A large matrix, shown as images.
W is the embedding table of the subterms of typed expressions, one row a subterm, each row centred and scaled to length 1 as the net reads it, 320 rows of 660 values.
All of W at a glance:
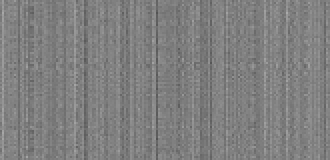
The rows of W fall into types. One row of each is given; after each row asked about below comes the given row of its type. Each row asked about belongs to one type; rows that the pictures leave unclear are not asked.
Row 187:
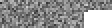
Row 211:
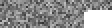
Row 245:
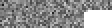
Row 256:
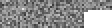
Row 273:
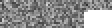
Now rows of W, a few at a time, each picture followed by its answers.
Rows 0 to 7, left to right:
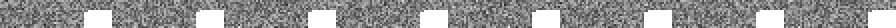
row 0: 187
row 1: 273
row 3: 273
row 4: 256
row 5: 187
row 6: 245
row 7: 256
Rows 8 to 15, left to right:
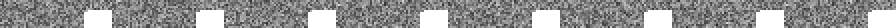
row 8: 211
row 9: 256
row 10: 245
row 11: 273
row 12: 211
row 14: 187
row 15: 273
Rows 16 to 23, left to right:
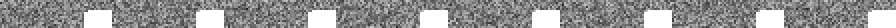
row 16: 187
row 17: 273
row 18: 187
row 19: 211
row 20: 211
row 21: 273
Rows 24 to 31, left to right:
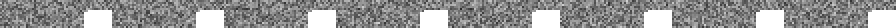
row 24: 211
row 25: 211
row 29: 273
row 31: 211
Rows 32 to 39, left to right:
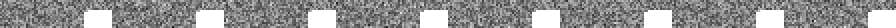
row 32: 211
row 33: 273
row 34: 273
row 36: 273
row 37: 187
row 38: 211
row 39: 245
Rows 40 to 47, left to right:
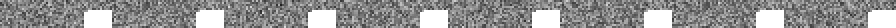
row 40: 211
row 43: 245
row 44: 256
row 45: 273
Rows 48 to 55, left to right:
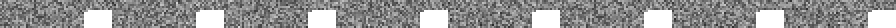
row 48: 211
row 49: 245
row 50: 256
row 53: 211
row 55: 187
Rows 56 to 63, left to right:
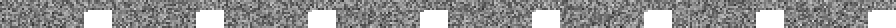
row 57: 273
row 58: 211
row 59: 187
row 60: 245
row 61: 211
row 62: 256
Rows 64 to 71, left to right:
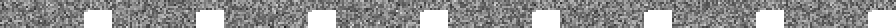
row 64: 273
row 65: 256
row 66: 211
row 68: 273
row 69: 187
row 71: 211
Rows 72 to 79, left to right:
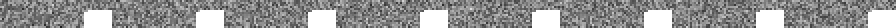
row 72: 211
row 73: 245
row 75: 187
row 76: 256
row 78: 256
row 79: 211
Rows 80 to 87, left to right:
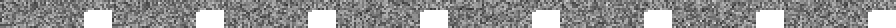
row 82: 211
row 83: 256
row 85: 273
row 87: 245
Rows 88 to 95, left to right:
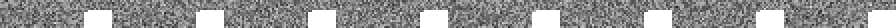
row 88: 187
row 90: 187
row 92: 211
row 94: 273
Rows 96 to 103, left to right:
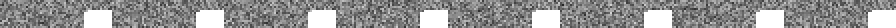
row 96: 211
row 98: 211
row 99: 256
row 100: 273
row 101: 256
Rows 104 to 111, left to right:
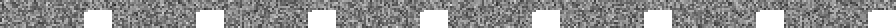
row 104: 273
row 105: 256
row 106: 256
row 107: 273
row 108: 273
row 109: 273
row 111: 256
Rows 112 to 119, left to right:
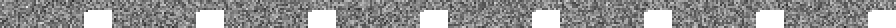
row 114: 273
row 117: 273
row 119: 245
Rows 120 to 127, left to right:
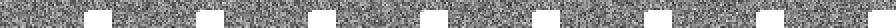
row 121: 245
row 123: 273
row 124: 245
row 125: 256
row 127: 273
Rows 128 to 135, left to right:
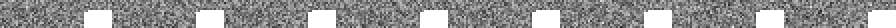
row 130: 187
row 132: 187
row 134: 256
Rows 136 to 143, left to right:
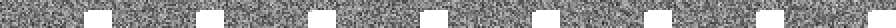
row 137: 273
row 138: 211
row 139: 256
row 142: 273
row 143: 211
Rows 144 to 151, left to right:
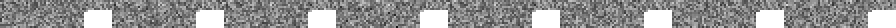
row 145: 273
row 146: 273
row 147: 273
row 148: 273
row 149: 245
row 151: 273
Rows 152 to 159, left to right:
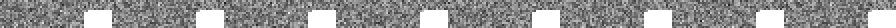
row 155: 211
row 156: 187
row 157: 273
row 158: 245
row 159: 273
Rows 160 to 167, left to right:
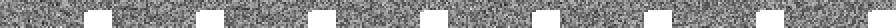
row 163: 211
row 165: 187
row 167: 273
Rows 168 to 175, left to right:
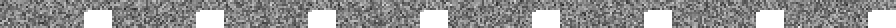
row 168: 211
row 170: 273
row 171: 273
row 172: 273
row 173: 256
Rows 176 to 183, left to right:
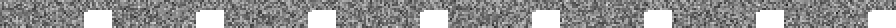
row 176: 187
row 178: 211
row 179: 273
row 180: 211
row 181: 273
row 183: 245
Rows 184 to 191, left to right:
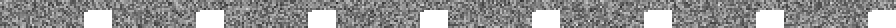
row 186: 256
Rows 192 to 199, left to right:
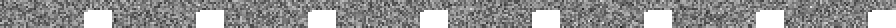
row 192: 211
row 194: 245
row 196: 256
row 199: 187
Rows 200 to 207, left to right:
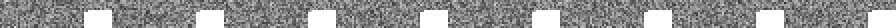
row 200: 256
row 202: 273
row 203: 187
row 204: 273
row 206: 256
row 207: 187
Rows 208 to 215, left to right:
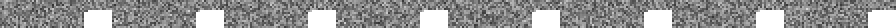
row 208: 187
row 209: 245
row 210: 211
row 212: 211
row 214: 211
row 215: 256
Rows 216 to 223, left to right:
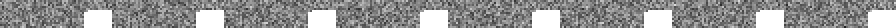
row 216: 273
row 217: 256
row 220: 211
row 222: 273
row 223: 245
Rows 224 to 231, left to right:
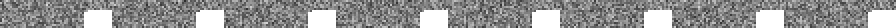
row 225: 187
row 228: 256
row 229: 273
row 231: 187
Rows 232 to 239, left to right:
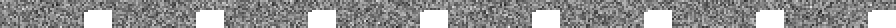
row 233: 245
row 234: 187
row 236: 256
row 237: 211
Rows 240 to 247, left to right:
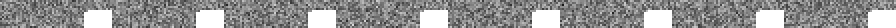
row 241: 256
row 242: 256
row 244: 211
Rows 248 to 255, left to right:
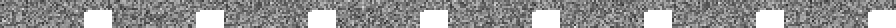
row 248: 245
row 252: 273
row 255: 245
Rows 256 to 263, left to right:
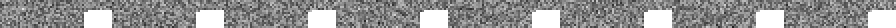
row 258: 211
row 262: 211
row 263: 245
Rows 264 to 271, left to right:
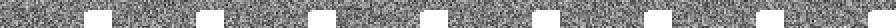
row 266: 245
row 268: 245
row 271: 245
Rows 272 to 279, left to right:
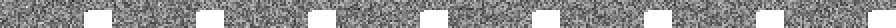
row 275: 187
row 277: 211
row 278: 211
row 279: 187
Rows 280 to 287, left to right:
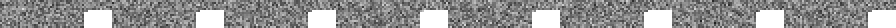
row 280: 256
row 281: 187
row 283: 273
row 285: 187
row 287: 187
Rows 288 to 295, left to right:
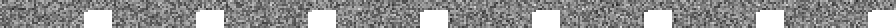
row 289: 211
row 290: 273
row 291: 256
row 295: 187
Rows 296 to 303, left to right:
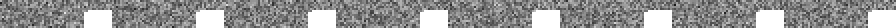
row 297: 211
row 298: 273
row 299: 211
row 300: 273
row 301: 187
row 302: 245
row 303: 211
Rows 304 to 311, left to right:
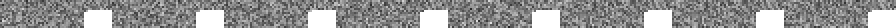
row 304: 245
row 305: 211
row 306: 211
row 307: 187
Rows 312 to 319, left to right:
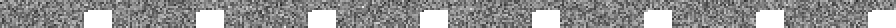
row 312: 187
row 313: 256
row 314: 256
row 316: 256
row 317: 211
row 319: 187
